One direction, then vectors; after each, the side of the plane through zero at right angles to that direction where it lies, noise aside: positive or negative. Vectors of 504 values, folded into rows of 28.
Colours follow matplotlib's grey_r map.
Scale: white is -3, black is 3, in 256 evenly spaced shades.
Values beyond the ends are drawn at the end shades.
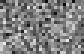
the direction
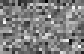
positive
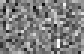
negative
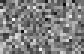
positive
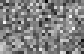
positive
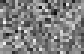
positive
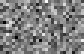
negative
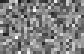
positive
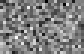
positive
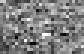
negative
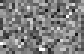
positive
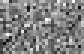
negative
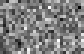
negative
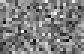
negative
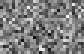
positive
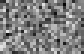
positive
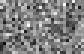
negative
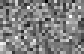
positive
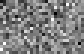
positive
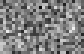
positive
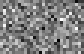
positive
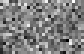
negative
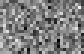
positive
